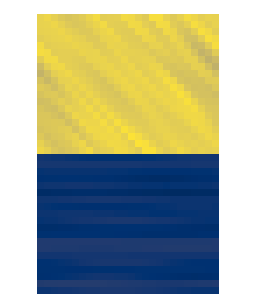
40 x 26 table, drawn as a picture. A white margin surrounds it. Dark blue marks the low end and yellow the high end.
It is made of 2 by 1 panels. Panel 1,1: very high, slanting down to the right, faint in contrast. Panel 2,1: very low, streaked across, faint in contrast.
